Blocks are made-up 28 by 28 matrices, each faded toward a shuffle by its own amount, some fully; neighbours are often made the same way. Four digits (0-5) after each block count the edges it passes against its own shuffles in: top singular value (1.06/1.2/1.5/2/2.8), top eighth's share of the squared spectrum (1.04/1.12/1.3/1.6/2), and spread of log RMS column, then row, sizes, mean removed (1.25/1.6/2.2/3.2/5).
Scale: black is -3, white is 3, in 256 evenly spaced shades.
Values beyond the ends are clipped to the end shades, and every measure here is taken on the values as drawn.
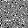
3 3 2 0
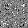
2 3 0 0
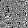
3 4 2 1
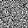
3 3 1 1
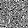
1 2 1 0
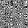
3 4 2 2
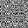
3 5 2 2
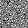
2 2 0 0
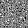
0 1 0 0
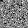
0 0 0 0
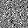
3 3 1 0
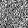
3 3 1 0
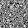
2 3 0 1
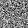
1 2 0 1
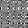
4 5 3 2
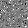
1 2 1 0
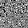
2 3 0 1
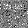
2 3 1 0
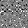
3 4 0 2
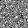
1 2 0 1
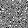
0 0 0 0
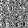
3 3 1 1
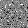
1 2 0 1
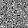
1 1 0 0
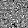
1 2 1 0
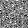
1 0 0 0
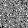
0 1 0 0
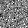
0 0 0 0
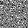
2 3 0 0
